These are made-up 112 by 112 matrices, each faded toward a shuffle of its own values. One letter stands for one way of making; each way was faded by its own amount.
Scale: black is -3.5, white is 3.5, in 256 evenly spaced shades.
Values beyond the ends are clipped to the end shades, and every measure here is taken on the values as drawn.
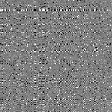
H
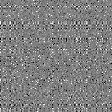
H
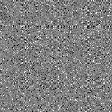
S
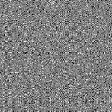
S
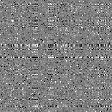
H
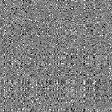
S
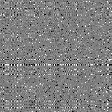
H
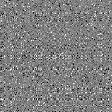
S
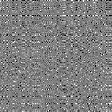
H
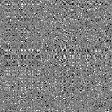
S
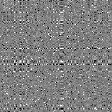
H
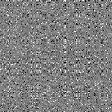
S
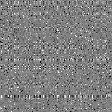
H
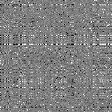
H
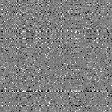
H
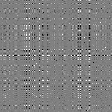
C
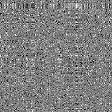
S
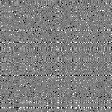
H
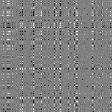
C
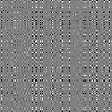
C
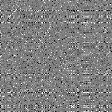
H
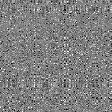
S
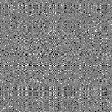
H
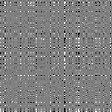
C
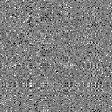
S
